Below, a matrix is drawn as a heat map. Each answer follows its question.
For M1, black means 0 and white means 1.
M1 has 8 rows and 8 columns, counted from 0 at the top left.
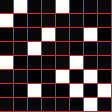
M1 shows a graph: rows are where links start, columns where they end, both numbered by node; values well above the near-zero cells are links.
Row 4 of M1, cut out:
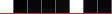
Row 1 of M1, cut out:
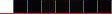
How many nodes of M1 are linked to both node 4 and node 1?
1
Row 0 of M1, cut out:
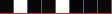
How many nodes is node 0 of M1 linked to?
2
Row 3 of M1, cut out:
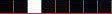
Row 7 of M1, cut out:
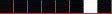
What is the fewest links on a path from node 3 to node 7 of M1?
3
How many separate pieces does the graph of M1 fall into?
1
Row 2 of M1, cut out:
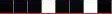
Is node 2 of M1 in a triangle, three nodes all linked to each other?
no
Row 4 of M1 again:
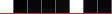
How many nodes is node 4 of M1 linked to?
2
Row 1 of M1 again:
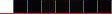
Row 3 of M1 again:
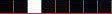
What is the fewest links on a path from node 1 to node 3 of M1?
6
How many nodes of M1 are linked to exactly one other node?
3
